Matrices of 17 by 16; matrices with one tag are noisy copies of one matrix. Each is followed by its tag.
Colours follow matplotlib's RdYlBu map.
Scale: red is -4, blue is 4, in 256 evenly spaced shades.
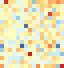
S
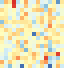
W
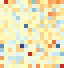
S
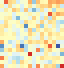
S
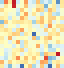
W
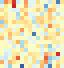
W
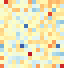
S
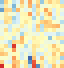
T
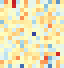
W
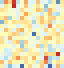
W
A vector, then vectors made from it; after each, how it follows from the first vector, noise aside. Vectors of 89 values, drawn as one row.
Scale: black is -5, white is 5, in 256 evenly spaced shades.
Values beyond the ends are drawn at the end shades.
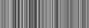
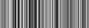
scaled up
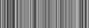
wrapped around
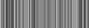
wrapped around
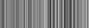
wrapped around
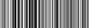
scaled up
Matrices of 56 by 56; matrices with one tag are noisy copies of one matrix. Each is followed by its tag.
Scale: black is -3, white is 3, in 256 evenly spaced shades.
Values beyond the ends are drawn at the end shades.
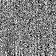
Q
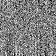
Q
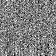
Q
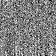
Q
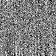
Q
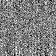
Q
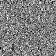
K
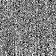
Q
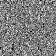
K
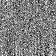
Q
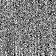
Q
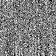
Q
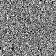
K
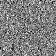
K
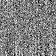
Q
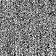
Q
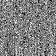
Q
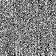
Q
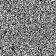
K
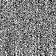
Q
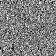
K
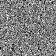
K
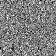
K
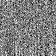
Q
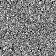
K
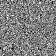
K
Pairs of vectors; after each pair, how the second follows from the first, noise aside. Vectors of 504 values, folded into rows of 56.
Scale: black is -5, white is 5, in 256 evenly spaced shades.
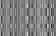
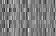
reversed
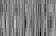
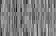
wrapped around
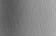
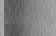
wrapped around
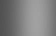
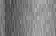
wrapped around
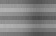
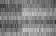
wrapped around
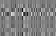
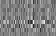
reversed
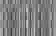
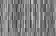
wrapped around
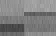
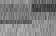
reversed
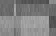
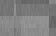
shrunk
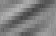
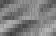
wrapped around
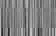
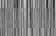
reversed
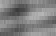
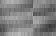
wrapped around
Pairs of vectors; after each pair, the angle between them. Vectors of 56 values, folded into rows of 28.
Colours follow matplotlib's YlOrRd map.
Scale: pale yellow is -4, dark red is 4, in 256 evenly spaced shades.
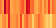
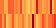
partly opposed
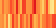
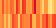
nearly parallel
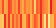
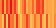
partly aligned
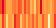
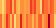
nearly opposite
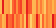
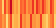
partly opposed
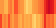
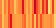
orthogonal
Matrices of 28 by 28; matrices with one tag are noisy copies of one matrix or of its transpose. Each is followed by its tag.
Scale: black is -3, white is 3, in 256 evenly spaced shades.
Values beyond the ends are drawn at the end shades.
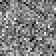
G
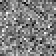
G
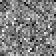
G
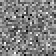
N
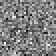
N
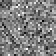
G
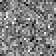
G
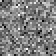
G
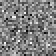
N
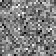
G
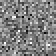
N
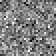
G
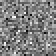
N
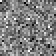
G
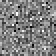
N
